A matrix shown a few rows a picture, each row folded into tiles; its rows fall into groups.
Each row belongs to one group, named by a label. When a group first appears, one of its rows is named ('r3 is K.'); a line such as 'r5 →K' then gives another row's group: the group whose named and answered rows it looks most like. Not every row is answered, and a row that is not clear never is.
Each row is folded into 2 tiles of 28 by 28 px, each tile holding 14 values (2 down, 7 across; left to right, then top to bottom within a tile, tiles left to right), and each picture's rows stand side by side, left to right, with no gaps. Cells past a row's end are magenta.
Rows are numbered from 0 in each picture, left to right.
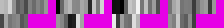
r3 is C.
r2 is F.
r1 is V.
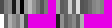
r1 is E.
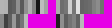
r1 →E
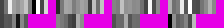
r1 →V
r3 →E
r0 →V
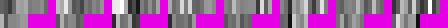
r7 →C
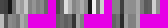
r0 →F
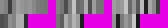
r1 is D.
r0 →D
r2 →D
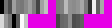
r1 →V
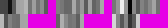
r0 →F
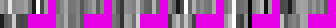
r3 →D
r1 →C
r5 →F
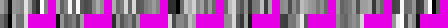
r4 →C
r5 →D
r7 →C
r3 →F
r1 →E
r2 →E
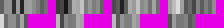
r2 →F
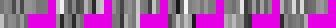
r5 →E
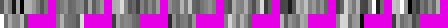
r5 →F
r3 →E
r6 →C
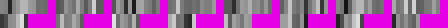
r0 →D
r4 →F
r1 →C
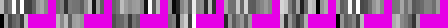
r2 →V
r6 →E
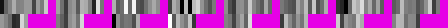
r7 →C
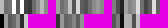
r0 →E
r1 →E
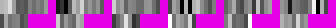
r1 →F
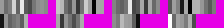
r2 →D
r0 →E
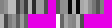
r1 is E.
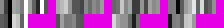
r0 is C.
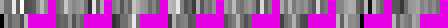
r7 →F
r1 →V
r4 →V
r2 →D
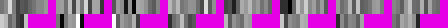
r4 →F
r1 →D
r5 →F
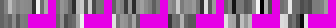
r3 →V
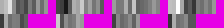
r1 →F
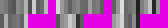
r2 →C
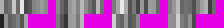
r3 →C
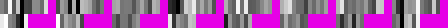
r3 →F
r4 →E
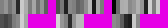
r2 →V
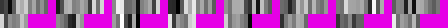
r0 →F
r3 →F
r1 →V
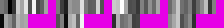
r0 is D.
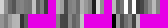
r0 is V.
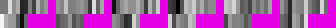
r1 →V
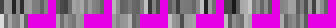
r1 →F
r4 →F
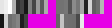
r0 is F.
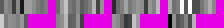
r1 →C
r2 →V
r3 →E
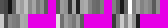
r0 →F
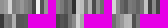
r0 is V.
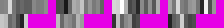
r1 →F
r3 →V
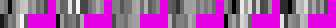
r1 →E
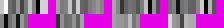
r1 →E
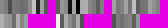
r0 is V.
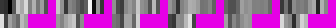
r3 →D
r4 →F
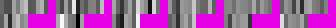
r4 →D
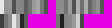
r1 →D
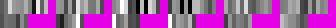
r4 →E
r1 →D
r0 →V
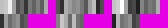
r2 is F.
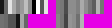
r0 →V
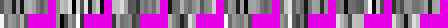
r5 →C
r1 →D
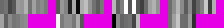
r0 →F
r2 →E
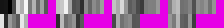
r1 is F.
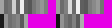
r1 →E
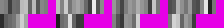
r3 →C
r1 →V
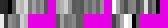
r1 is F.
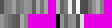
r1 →E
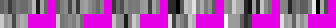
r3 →F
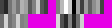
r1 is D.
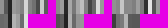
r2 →V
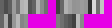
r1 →V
